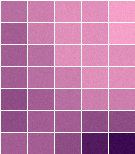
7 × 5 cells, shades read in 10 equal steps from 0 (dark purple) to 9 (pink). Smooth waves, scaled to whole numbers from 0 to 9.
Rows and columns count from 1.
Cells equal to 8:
9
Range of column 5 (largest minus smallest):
9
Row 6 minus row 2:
-1 -2 -3 -4 -5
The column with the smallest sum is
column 1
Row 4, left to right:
5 6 7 8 8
